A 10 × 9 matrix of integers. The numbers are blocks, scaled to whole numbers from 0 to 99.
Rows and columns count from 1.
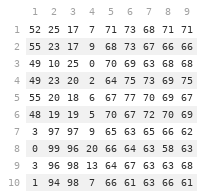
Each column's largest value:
55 99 98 20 71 77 73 71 75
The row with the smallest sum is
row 3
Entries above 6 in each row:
9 9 8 8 8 8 8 8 8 8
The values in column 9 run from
61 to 75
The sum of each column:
315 506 505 78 671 689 667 666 670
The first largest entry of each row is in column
6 6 5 6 6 7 2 2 3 3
